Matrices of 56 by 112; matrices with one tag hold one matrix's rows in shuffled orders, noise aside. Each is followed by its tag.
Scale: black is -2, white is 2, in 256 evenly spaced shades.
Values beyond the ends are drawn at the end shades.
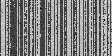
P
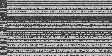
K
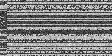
K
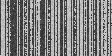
P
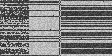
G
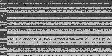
K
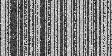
P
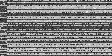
K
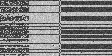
G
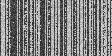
P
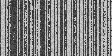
P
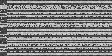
K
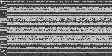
K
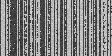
P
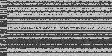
K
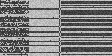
G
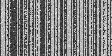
P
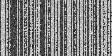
P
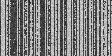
P
